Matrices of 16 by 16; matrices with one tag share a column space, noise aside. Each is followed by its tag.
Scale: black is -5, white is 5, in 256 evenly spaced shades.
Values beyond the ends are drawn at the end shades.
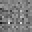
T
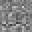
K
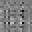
T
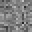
K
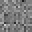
K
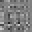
K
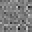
K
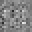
T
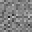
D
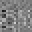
T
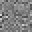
D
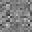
D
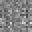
T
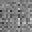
T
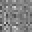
K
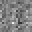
T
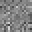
K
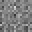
K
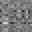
T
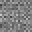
D
